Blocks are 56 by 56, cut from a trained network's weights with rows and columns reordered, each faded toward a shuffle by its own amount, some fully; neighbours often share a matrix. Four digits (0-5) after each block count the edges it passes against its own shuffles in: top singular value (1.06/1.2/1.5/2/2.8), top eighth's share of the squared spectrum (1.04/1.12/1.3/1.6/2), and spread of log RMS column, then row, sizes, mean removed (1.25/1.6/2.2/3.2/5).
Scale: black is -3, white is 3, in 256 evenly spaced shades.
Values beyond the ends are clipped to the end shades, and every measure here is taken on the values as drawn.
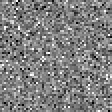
0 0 0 0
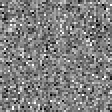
0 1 0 0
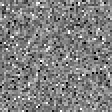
0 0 0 0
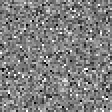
0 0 0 0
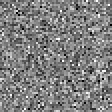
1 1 0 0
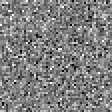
2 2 0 0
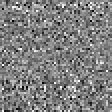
3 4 2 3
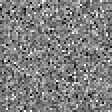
0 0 0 0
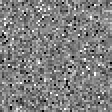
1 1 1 0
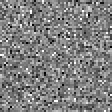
1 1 0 0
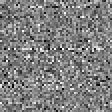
2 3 0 3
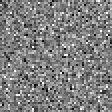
0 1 0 0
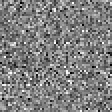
2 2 0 2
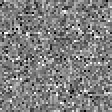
1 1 0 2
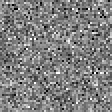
1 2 0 2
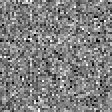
1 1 0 0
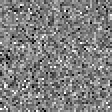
0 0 0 1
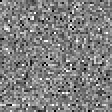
1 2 0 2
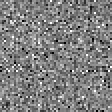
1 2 0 1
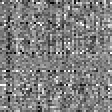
3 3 1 3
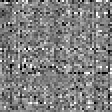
3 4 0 3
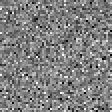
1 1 0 0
